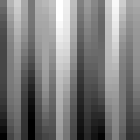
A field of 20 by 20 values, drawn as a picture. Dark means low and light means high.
Mirror symmetry: none. Ninth with the lowest average: bottom left. Grain: streaks running down. Histogram: bell-shaped. Average level on the scale: 50%. Slope: up to the top.
